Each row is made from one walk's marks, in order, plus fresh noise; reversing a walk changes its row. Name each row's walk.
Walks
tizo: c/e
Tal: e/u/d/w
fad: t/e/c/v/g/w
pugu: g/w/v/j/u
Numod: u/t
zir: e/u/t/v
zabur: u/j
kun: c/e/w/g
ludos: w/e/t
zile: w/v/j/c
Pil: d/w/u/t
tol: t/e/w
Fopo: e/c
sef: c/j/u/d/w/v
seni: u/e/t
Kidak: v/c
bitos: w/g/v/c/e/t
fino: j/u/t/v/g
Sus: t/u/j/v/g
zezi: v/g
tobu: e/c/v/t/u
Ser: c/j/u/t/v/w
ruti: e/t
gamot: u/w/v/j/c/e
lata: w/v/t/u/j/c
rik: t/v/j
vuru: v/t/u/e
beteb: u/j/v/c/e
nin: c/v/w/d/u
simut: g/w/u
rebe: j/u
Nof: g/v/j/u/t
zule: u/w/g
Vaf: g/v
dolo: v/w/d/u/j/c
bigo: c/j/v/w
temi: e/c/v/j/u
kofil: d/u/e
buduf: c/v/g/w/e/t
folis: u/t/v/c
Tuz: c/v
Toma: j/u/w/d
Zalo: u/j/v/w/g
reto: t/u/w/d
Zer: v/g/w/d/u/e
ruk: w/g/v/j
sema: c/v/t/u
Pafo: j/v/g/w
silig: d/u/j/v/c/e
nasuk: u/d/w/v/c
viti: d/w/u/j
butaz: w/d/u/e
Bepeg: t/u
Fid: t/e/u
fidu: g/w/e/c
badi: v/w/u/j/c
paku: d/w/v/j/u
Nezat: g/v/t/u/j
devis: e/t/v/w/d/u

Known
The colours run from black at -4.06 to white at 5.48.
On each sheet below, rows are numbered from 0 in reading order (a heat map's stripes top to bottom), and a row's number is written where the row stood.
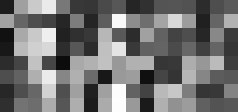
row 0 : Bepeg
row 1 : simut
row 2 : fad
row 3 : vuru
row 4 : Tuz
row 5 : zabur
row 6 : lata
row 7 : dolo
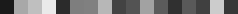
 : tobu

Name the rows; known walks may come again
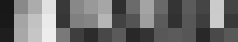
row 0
Fopo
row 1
tobu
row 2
Bepeg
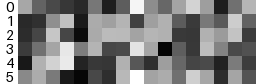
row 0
simut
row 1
kun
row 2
Tuz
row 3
Zalo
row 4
fad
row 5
Vaf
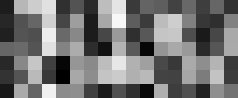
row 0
vuru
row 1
lata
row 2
ludos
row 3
zule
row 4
Kidak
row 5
buduf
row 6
Tal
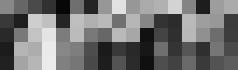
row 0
fidu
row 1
Ser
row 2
beteb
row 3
seni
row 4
Numod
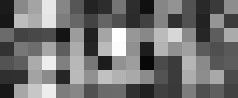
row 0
reto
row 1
zir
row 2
bitos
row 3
dolo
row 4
zabur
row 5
nin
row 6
folis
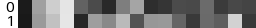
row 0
Sus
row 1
temi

